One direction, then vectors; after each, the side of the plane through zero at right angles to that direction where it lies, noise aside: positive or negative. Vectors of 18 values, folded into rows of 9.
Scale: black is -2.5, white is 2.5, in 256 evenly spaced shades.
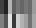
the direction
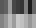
positive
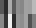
positive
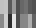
negative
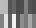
negative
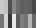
negative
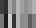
positive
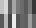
negative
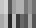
negative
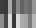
positive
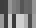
positive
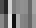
positive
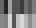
positive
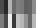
positive
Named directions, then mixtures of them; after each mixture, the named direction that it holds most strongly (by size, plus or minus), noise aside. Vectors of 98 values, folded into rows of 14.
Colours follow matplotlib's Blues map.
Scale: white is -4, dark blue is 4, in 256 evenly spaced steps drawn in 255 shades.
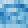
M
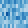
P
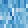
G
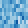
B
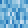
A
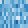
P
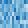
A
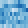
M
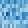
P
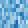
B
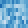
M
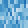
G
